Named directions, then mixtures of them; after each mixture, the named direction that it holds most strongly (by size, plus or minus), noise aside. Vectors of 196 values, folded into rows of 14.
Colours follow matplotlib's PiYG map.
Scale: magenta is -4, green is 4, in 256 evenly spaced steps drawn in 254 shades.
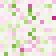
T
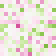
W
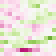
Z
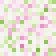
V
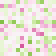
W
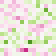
Z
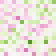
V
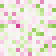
W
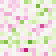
Z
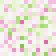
V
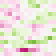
Z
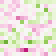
Z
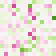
T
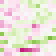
Z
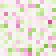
W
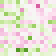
Z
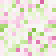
W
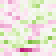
Z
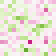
V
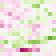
Z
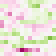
Z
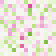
V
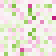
T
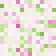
W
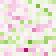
Z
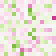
T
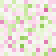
V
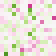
T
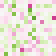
T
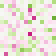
T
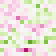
Z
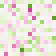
T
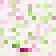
T
